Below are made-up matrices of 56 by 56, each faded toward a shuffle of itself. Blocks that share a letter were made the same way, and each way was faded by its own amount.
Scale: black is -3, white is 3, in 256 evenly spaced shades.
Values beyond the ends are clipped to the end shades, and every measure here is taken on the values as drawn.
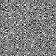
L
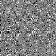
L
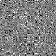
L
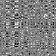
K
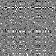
K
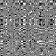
K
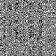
L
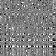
K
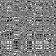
K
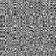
K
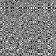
K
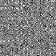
L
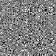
L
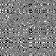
K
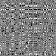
K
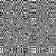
K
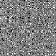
L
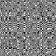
K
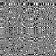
K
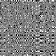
K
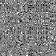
L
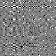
K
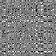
K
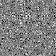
L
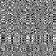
K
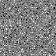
L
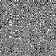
L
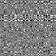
K
